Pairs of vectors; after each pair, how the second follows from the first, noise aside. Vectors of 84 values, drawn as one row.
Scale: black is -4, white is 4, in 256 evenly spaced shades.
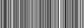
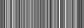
sign-scrambled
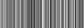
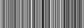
sign-scrambled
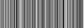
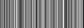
negated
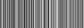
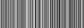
reversed
